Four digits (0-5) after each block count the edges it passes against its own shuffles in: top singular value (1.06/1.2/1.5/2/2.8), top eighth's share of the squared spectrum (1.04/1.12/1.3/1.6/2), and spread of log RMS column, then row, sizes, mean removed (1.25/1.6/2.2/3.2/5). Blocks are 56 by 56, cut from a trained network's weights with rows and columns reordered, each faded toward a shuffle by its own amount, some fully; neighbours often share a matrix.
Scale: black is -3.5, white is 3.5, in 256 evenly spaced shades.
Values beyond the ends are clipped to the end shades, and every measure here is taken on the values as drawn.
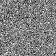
0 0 0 0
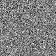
1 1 0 0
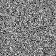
1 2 0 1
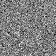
1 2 0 0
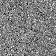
0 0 0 0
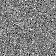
0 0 0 0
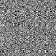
4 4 2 2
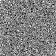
1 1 0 0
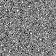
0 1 0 0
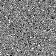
0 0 0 0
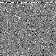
3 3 0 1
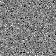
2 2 0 1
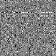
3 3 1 2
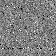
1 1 0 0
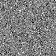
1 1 0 0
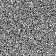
1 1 0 0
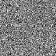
2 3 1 1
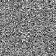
3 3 1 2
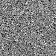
0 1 0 0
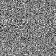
3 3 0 1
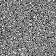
0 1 0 0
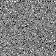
2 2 0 1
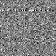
3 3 0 2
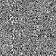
2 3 2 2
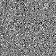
2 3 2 2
